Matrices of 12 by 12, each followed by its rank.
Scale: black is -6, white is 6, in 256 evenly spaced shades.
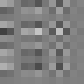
one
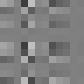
one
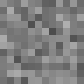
full rank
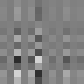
one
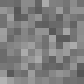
full rank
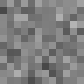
full rank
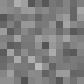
full rank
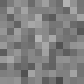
full rank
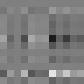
one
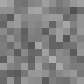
full rank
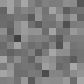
full rank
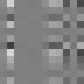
one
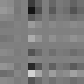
one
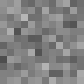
full rank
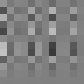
one
